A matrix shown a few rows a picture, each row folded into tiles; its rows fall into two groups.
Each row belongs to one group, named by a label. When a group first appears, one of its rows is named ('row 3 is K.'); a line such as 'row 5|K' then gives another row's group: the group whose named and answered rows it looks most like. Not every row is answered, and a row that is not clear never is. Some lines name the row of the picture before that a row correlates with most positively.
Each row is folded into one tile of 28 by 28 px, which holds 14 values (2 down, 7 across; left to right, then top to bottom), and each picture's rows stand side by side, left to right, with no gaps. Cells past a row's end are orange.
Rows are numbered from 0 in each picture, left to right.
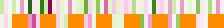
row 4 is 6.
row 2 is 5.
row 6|5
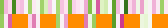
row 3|5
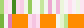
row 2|6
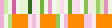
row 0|5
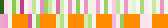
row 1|5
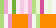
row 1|5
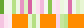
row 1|6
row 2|5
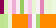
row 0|6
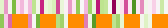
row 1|5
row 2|6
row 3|5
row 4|6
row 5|6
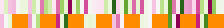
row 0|5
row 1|5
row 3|6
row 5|6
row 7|5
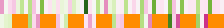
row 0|6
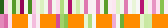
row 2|5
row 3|6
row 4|5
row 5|6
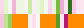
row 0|5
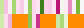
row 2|6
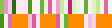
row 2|5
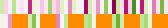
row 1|6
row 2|5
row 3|6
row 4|6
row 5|6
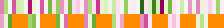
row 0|5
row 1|6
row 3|5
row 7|6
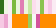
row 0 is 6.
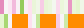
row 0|6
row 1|5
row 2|5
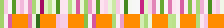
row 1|5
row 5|6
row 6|6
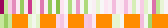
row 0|6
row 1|6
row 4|6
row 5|5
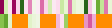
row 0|6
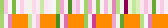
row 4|5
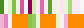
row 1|6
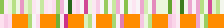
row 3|6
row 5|5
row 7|5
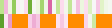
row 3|5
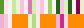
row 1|6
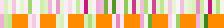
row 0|5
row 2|6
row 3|6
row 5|5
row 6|5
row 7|5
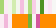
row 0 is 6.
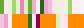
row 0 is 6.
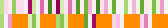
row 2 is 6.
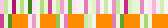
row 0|5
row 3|6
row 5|6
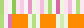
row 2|6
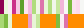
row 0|6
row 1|5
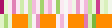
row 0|6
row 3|5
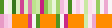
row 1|5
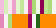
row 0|5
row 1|5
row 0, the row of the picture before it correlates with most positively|1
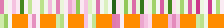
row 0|6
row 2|6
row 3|5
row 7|6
